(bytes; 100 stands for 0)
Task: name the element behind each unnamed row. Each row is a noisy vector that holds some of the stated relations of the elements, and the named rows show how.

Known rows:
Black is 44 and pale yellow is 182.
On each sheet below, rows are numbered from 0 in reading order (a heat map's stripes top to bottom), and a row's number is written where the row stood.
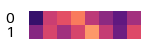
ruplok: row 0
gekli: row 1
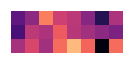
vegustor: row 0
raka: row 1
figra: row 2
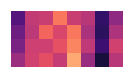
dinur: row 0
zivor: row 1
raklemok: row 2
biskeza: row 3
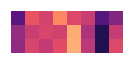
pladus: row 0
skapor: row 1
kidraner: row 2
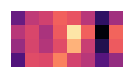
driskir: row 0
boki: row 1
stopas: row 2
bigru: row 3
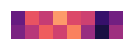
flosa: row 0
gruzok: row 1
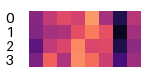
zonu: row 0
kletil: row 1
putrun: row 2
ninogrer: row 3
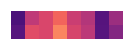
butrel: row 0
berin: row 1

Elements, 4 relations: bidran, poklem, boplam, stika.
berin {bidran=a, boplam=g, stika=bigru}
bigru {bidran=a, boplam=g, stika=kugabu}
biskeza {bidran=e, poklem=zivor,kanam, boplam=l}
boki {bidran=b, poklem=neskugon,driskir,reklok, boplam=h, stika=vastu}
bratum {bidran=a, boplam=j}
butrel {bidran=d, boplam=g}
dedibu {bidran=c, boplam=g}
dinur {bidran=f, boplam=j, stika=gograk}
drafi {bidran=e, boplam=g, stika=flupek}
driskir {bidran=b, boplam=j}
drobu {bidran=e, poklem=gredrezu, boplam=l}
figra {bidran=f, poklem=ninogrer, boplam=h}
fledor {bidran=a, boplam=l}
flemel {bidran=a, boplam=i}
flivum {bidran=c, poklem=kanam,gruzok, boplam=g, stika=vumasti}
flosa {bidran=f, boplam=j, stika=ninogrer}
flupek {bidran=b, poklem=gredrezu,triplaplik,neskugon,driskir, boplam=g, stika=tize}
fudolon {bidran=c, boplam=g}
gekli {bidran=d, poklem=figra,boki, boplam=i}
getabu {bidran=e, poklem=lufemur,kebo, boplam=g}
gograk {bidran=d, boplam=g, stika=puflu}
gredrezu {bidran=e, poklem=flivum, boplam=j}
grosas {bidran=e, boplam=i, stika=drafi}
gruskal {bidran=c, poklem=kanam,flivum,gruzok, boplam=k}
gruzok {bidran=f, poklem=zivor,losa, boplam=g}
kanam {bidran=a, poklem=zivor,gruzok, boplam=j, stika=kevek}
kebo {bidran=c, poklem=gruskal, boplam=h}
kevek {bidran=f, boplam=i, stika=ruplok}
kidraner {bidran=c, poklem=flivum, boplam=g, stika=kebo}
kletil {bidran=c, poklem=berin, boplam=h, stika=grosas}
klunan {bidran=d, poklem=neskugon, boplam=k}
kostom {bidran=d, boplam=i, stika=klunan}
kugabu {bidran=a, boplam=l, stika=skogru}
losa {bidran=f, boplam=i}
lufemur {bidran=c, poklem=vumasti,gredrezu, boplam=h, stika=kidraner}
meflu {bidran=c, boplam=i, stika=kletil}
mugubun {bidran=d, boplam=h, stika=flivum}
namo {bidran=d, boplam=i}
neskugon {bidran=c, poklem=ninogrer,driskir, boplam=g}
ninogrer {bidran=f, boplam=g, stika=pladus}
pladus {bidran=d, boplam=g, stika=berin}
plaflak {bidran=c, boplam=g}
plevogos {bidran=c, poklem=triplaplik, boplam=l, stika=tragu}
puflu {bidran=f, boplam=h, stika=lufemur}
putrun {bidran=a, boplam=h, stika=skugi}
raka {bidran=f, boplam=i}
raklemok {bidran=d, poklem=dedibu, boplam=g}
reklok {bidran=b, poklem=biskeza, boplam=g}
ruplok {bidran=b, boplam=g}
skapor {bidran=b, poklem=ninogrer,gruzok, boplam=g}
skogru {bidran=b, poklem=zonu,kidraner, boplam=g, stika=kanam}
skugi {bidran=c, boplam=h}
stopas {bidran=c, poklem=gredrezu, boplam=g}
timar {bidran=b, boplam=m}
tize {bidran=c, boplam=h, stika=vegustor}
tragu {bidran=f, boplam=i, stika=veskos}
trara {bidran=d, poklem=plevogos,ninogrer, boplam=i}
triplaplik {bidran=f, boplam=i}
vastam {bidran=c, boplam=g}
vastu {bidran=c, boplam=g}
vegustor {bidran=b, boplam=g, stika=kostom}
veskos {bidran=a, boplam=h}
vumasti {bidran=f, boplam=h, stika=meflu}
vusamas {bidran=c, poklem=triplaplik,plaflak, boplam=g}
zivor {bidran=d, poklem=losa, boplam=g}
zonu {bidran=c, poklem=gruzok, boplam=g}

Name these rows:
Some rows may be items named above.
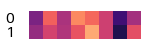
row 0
ninogrer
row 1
plevogos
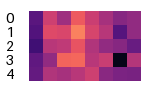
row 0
triplaplik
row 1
bigru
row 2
losa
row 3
tize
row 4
grosas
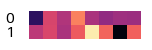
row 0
kevek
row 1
boki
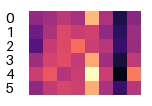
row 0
flivum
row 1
drafi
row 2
bratum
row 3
biskeza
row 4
gredrezu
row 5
gruskal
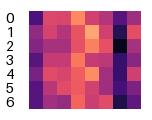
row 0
kugabu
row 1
plevogos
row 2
kletil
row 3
dinur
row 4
skogru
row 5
timar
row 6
vumasti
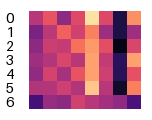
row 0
neskugon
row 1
gruzok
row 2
kebo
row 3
klunan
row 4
plevogos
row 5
flupek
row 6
meflu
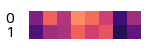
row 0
ninogrer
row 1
mugubun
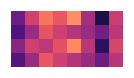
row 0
kanam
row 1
kostom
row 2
vusamas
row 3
kostom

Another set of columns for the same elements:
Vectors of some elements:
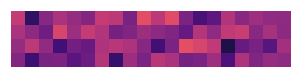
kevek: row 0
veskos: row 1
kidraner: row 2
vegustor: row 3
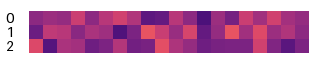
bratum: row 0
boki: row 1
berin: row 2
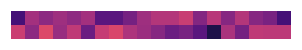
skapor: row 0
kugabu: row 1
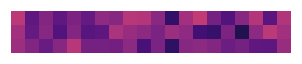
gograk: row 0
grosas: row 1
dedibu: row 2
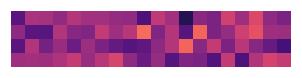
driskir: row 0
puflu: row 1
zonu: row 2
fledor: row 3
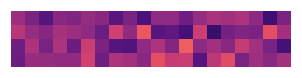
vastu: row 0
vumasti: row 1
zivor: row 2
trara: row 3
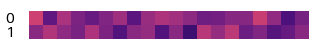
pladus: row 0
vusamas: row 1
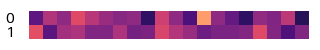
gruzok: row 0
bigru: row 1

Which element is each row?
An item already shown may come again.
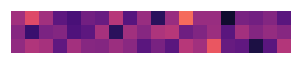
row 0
flivum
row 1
vegustor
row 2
stopas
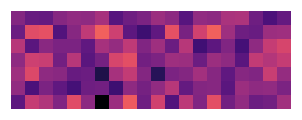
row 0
ruplok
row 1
gredrezu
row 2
kostom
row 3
plevogos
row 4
kletil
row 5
drafi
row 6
neskugon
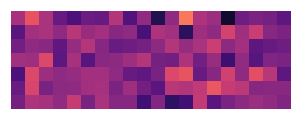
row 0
flivum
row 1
driskir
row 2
getabu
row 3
skogru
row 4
biskeza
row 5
kebo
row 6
timar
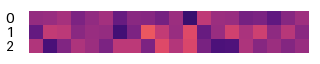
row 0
raklemok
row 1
boki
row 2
kevek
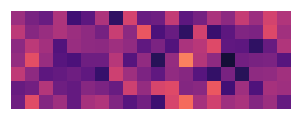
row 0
tize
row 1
vumasti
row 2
stopas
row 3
flivum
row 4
meflu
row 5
flupek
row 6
gruskal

